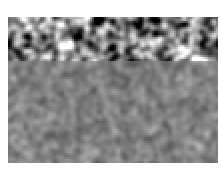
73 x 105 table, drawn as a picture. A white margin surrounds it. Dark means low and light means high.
Stripes: none. Ninth with the lowest average: top middle. Seam: horizontal, 30% of the way down, the bottom part calmer. Grain: blotchy.
